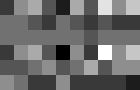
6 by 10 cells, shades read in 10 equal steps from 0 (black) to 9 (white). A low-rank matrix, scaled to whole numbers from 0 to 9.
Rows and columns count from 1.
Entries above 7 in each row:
1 0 0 1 0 0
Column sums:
20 25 25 19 17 24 18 29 23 26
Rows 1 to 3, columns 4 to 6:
3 1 6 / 2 4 3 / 4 4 4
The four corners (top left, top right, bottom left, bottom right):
2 7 5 1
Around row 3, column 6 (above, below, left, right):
3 5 4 3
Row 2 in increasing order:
2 2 2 2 3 3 3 4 4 4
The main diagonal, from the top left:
2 4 4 3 3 2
